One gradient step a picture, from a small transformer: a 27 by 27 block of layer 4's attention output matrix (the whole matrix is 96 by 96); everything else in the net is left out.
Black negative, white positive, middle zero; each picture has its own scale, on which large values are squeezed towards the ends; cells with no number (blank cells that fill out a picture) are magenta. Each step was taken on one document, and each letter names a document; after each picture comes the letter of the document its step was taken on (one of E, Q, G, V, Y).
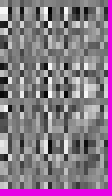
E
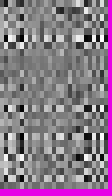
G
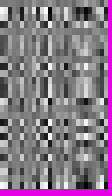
E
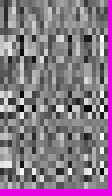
G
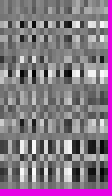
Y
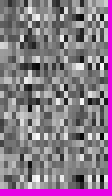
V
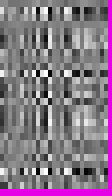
E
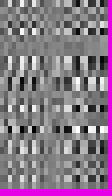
Y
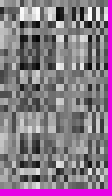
V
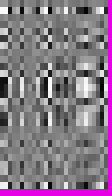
E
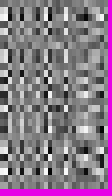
E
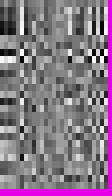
G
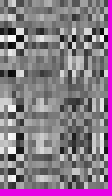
G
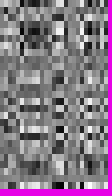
V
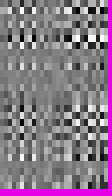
Y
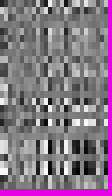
E
